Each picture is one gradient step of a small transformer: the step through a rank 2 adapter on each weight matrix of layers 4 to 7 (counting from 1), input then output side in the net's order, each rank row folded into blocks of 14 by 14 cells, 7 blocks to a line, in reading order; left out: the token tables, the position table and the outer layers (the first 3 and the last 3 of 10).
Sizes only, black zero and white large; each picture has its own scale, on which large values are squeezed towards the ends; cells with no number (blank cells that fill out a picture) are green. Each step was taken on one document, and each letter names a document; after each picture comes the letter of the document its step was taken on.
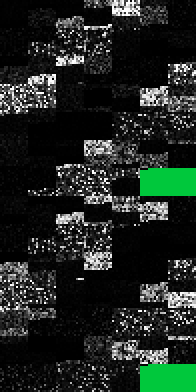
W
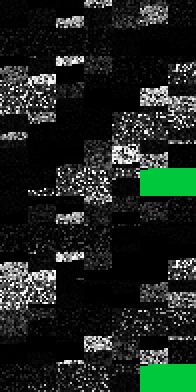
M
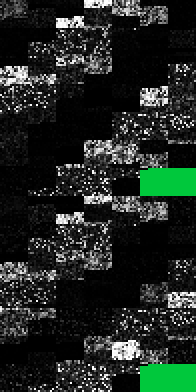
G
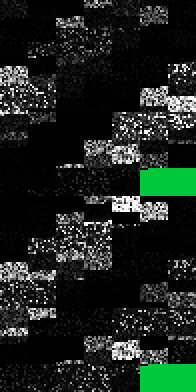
W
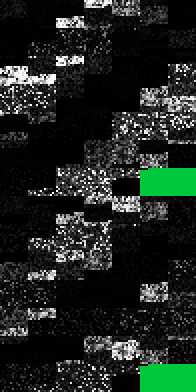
G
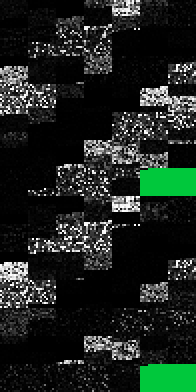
M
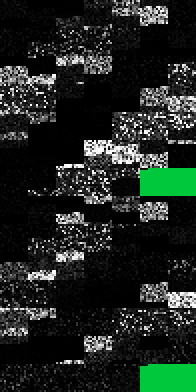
W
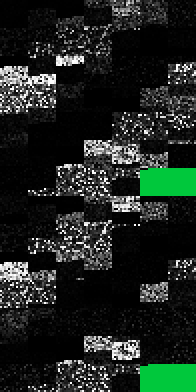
M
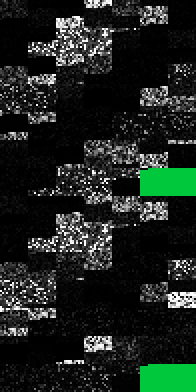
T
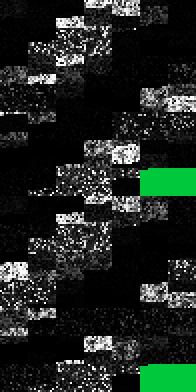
G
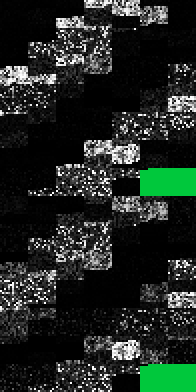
G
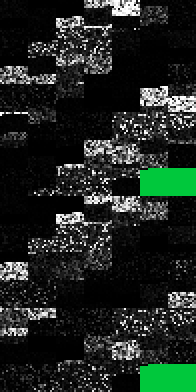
T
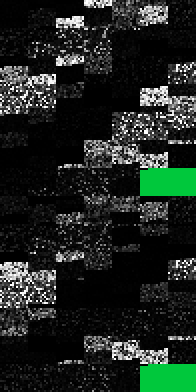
M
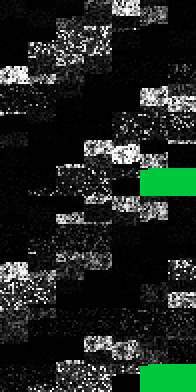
G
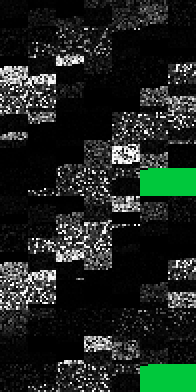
M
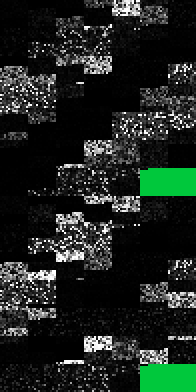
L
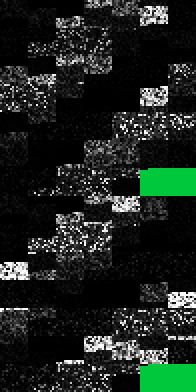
T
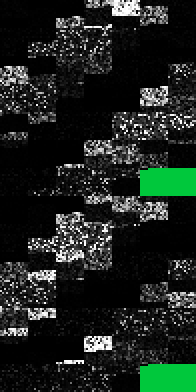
T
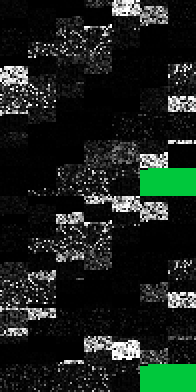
L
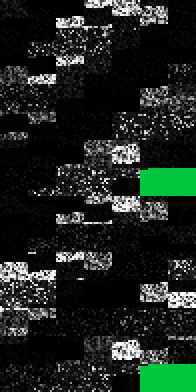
T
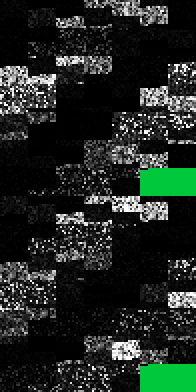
W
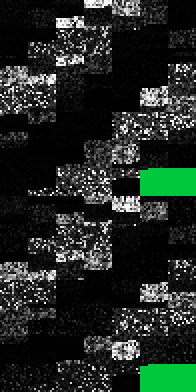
G
